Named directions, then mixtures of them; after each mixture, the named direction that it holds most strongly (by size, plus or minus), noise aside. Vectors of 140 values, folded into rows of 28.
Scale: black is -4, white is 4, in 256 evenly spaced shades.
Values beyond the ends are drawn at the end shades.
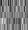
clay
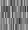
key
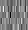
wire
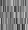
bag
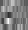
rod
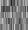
key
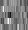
rod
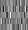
wire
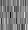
bag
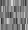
bag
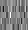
wire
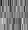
clay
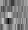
rod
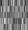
clay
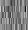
wire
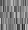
bag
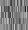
key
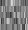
bag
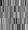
bag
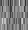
clay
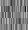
key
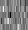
wire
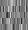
wire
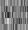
key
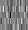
wire
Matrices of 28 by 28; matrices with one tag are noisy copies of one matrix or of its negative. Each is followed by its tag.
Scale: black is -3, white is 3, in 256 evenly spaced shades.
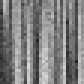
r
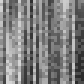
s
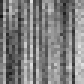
s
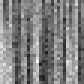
r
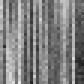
s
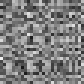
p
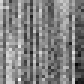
s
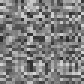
p
